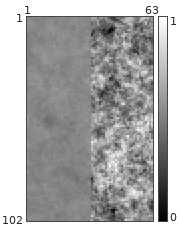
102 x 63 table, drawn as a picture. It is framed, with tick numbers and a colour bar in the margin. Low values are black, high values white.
A few values lie far out on both sides of the bulk. No regular stripes run through it. No row or column stands out. A vertical seam about 50% of the way across splits the table, and the left part is calmer. The field is mottled with small blotches. The halves do not mirror each other.
